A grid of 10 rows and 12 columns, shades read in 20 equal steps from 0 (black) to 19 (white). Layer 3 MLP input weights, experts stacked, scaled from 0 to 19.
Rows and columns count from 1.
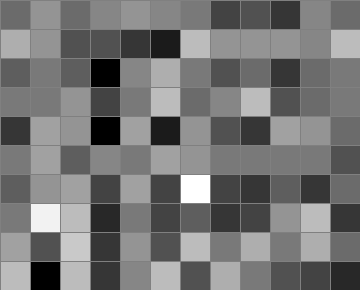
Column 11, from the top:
10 10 8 8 11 9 4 14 13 5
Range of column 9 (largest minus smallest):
10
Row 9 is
12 6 15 4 11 6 14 9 13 9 13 8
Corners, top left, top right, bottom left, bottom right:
8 8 14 3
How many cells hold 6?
11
